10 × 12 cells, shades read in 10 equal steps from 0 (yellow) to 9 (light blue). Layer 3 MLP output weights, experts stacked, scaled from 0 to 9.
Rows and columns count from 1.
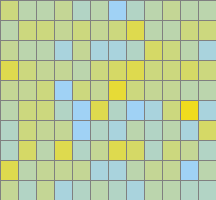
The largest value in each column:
7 7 6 9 9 8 9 9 8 6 9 8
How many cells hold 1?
1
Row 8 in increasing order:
2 2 3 3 4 5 5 6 7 7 7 7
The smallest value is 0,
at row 6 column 11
